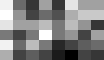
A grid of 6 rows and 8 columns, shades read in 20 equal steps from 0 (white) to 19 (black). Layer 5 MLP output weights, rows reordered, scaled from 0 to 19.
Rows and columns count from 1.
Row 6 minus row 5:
5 3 7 4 1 5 2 4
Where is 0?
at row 2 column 1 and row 4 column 4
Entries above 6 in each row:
6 4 5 7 6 7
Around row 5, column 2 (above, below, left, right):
14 14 1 5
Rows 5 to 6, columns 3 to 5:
5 10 16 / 12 14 17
